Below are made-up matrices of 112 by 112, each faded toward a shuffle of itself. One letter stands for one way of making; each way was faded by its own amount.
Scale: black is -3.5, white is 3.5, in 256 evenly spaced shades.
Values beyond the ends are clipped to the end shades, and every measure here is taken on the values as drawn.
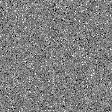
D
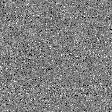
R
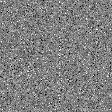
D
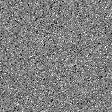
D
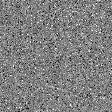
D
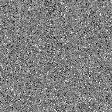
D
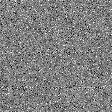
R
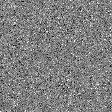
D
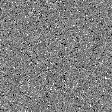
D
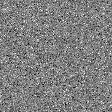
D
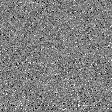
R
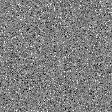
D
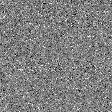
R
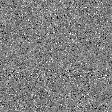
R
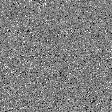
R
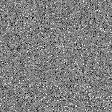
R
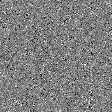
D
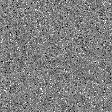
D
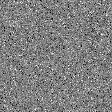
D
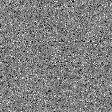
R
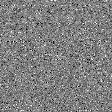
R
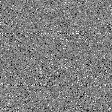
R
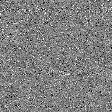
R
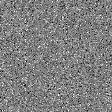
D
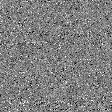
R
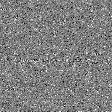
R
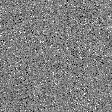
D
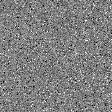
D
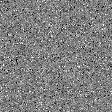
R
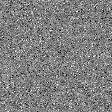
R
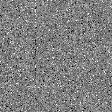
D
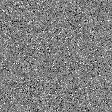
R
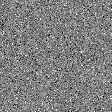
D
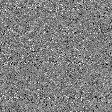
R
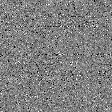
R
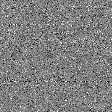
R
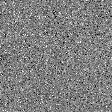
R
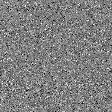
R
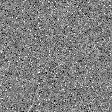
D
